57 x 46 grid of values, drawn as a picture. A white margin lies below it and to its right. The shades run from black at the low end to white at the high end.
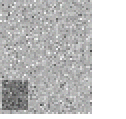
An odd patch, lower than its surroundings, sits in the bottom left. The ninth with the lowest average is the bottom left. There are no regular stripes. Overall the values sit about 70% of the way up the scale.
